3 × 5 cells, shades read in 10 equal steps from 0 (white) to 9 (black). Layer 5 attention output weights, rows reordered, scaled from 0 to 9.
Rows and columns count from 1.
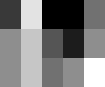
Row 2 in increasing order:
2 4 4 6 8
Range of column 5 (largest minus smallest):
5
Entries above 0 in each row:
5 5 4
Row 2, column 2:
2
